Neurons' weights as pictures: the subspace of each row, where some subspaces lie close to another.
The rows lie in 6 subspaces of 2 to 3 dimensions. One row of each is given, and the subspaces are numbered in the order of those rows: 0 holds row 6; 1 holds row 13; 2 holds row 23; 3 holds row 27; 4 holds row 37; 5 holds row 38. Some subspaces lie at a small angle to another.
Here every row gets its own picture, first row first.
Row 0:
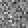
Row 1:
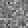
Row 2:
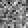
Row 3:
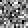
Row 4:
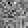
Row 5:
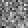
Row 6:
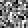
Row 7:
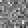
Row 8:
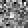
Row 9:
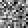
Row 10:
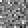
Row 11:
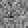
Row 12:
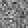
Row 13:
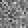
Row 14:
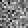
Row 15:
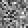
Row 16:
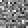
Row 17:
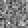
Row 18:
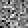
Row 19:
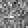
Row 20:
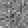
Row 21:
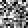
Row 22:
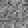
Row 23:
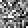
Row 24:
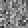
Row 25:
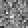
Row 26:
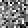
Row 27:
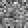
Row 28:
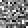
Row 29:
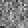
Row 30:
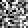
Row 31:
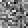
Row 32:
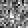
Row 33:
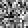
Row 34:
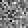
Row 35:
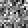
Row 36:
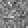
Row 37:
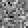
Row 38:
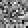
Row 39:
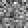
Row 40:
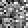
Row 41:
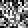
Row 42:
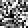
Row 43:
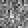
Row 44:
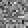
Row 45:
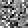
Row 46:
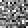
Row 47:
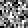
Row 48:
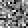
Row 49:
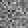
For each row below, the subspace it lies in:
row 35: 3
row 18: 1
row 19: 2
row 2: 3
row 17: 4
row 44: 5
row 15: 1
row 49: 1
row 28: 5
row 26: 0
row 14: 1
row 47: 0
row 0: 1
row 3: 0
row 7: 0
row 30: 4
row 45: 1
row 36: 2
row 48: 4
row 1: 4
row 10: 0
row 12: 1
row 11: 2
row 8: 3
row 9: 3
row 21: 3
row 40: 3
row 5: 0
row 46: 5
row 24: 4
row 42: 4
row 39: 3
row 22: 3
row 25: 4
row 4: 2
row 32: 5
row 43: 5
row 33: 2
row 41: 0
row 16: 5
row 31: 4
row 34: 1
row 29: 0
